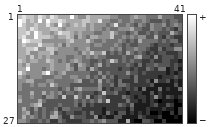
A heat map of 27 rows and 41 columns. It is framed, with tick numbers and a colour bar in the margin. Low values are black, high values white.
Ninth with the lowest average: bottom right. Mirror symmetry: none. Slope: up to the top left. Grain: fine. Stripes: none.
